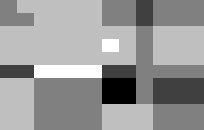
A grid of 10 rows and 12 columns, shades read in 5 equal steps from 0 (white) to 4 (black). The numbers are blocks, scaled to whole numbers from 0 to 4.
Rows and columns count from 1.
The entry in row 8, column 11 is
3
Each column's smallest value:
1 1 0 0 0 0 0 1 1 1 1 1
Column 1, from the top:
2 2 1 1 1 3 1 1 1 1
